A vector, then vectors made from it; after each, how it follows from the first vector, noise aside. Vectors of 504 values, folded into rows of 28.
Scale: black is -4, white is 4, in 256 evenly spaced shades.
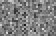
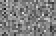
wrapped around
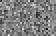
wrapped around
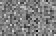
wrapped around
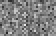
negated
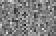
copied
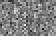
negated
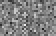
negated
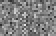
negated
